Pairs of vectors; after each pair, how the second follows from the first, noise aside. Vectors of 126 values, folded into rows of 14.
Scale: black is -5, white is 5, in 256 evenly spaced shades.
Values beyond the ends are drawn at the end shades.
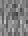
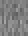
shrunk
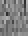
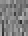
reversed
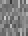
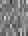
copied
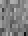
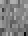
copied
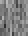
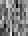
scaled up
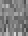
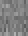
shrunk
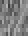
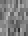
reversed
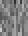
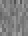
shrunk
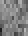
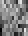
scaled up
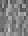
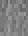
shrunk
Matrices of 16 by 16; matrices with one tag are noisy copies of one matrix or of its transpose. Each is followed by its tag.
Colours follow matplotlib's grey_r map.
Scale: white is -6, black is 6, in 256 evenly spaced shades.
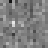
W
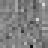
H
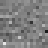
H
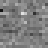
W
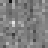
W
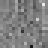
H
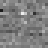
W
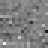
H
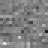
H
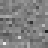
H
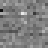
W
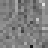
H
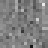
H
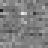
W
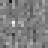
W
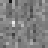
W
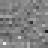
H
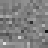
H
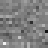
H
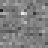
W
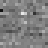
W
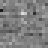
W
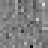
H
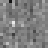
W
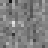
W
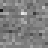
W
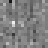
W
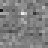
W
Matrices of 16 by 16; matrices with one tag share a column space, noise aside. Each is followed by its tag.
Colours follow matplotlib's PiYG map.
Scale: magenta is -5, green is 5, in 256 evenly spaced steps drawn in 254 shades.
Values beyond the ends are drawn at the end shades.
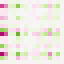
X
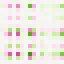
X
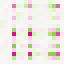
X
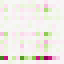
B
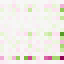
B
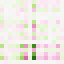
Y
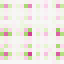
X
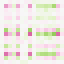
X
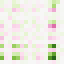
Y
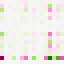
B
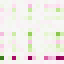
B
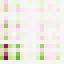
Y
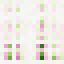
Y
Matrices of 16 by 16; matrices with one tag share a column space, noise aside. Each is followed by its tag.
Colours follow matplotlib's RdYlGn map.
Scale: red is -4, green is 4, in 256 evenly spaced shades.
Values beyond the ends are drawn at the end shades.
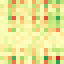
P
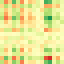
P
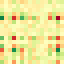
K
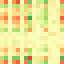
P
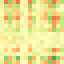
P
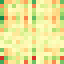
P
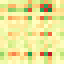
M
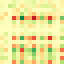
K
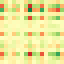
M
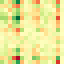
P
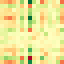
P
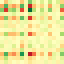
M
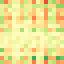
P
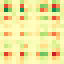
M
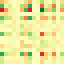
M
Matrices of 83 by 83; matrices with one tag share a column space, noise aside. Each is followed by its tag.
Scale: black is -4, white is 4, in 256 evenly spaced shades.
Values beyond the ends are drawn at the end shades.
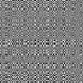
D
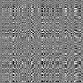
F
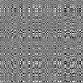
F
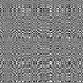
F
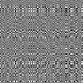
F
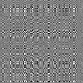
F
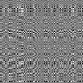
F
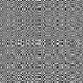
D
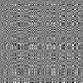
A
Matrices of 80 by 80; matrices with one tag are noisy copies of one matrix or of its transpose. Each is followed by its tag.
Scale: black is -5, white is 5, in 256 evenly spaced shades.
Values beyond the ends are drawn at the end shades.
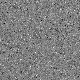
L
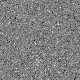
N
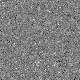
N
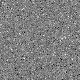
N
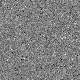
N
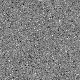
L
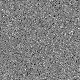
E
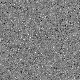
L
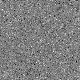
E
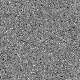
E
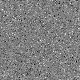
E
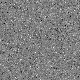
L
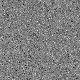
L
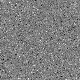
E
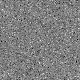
E
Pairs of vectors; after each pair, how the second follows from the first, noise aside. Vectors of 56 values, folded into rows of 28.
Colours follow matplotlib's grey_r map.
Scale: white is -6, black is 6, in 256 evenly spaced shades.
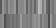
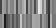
scaled up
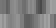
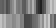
scaled up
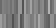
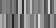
scaled up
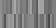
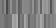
reversed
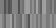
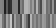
scaled up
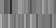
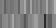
reversed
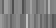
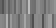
reversed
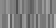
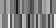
scaled up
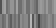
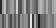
scaled up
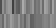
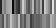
scaled up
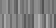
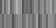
reversed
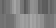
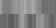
reversed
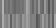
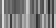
scaled up
